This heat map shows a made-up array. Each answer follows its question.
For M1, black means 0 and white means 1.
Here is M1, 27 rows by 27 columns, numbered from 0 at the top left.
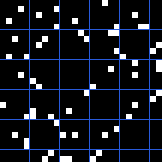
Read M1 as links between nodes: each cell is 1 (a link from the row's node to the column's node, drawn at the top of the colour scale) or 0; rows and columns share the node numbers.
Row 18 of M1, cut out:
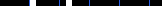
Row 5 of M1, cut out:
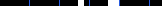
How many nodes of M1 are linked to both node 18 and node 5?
0
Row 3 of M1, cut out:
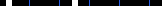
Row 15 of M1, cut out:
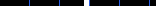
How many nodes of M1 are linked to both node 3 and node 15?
0
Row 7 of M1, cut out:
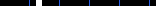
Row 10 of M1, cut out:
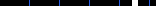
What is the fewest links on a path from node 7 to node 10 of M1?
2
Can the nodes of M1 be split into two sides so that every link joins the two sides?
no
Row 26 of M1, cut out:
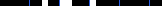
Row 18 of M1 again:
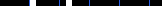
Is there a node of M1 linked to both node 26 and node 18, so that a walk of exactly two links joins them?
yes
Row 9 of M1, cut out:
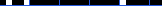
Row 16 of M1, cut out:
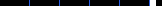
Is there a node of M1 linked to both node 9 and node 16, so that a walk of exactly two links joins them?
no
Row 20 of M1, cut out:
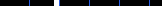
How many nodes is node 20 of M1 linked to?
1
